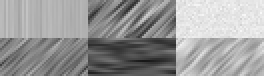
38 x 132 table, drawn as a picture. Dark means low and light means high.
The table splits into 2 rows of 3 panels. Panel 1,1: high, streaked downward, faint in contrast. Panel 1,2: middling, slanting up to the right, strong in contrast. Panel 1,3: very high, fine-grained, faint in contrast. Panel 2,1: middling, slanting up to the right. Panel 2,2: low, streaked across. Panel 2,3: high, slanting up to the right.
